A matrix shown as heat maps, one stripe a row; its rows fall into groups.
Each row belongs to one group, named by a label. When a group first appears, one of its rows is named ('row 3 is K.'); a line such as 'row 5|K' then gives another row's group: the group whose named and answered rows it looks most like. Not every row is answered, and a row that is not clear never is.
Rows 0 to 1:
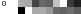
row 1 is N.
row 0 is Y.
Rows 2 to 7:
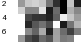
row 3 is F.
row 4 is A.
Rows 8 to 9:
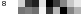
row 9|F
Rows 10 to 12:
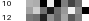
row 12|F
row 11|Y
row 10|F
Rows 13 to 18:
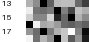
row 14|F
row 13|Y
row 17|Y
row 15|F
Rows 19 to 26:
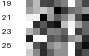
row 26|Y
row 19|Y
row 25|Y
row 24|N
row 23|Y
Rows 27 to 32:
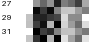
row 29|A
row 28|A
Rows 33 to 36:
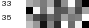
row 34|N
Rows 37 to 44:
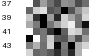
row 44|F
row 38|N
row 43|F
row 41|A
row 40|Y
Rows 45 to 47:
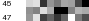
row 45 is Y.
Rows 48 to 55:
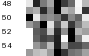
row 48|F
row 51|F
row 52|F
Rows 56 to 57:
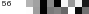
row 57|Y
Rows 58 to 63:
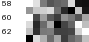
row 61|F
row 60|A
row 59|N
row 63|N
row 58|Y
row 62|F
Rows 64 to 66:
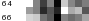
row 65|A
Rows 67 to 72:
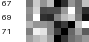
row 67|N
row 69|Y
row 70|F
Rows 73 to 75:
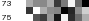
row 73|Y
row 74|N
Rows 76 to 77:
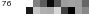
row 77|N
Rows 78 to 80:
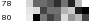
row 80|A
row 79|Y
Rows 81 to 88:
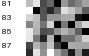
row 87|N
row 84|F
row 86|F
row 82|A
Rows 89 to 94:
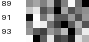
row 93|F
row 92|N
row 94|F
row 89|Y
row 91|N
